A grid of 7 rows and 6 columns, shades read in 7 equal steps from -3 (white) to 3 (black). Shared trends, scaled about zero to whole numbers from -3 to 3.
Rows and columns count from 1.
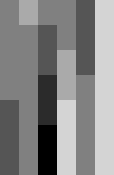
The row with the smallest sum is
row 1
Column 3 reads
0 1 1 2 2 3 3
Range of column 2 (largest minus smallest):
1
